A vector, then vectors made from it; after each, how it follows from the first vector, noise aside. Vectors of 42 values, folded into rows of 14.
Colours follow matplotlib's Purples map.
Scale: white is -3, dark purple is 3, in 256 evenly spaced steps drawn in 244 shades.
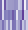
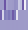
partly zeroed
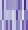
negated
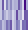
negated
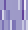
partly zeroed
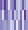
wrapped around
